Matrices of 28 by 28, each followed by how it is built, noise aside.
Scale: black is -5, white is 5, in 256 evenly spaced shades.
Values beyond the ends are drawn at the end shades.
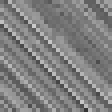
Toeplitz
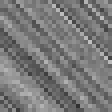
Toeplitz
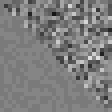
upper triangular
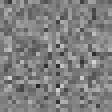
low rank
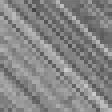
Toeplitz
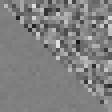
upper triangular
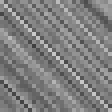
Toeplitz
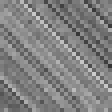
Toeplitz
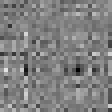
low rank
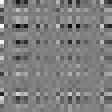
low rank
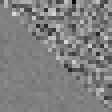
upper triangular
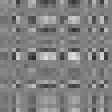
low rank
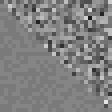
upper triangular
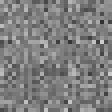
low rank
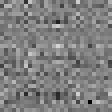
low rank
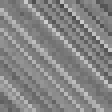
Toeplitz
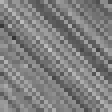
Toeplitz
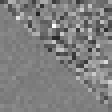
upper triangular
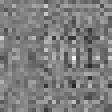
low rank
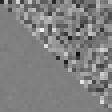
upper triangular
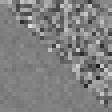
upper triangular
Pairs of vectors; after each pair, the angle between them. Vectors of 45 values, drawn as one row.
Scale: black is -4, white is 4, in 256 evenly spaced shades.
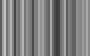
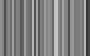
partly opposed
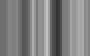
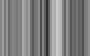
nearly opposite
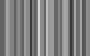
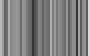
orthogonal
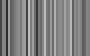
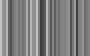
partly opposed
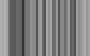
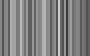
partly opposed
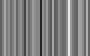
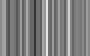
partly aligned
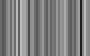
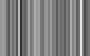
nearly opposite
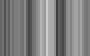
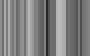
nearly opposite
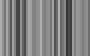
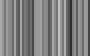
partly aligned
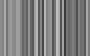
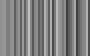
partly aligned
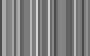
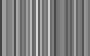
nearly parallel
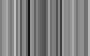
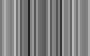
nearly parallel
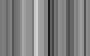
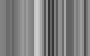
nearly parallel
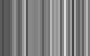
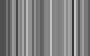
partly aligned
